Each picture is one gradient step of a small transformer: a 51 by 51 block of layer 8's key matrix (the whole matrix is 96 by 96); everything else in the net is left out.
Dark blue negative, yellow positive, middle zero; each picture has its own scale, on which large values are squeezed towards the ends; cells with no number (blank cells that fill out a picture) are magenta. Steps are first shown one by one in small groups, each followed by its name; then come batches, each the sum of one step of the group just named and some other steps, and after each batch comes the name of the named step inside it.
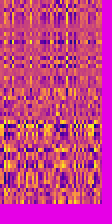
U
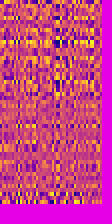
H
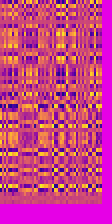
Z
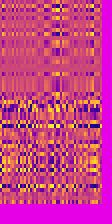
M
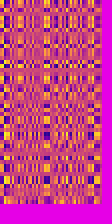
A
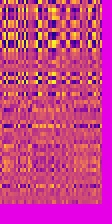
M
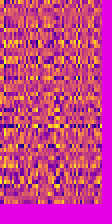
A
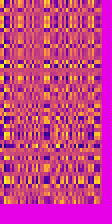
A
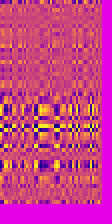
M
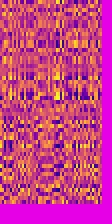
M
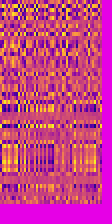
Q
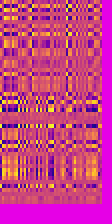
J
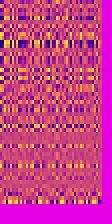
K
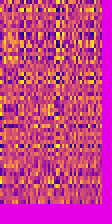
Q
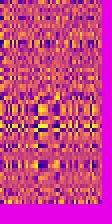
K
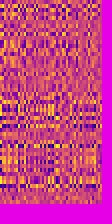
Q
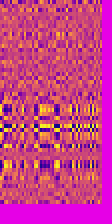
J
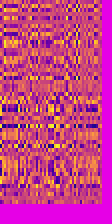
J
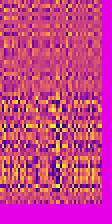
J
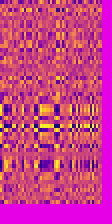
Q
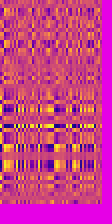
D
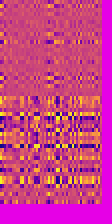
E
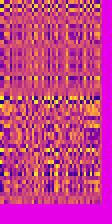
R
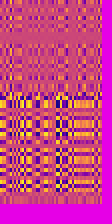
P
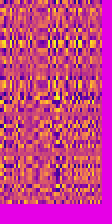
R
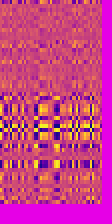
P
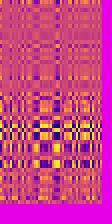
P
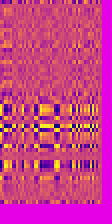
D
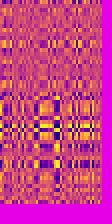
D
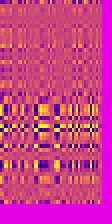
E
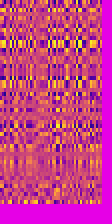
R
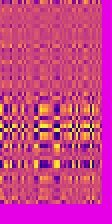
R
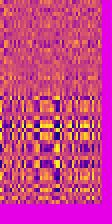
D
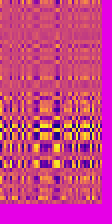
E
